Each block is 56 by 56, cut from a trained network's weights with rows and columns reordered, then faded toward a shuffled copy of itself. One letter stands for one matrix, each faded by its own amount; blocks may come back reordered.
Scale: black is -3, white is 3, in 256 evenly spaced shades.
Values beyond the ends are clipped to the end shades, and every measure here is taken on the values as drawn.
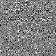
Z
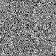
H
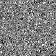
H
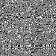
H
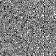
Z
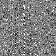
Z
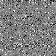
H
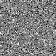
H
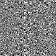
Z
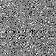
H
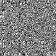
Z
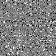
H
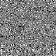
Z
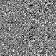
Z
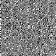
Z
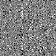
Z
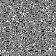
H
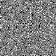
Z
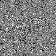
H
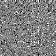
Z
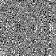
Z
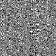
Z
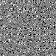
H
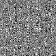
Z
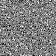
H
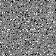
H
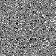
Z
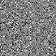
Z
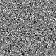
H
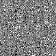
Z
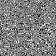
H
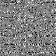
H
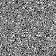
H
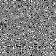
H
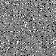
H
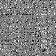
H
